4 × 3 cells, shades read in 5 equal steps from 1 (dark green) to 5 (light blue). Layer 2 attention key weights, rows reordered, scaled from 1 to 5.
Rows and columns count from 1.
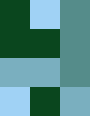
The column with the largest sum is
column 3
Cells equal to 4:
3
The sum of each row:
9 5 11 10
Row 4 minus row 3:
1 -3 1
